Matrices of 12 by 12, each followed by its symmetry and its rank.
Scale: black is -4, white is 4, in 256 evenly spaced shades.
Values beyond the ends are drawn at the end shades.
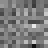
neither, rank two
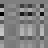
neither, rank one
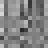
neither, rank two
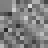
antisymmetric, full rank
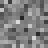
antisymmetric, full rank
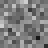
symmetric, full rank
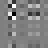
neither, rank one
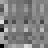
neither, rank two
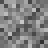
symmetric, full rank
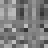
neither, rank two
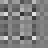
neither, rank one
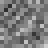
symmetric, full rank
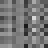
neither, rank two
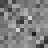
symmetric, full rank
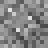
symmetric, full rank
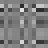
neither, rank one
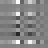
neither, rank one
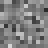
antisymmetric, full rank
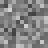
symmetric, full rank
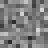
antisymmetric, full rank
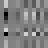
neither, rank one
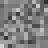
antisymmetric, full rank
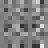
neither, rank two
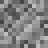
symmetric, full rank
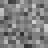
antisymmetric, full rank
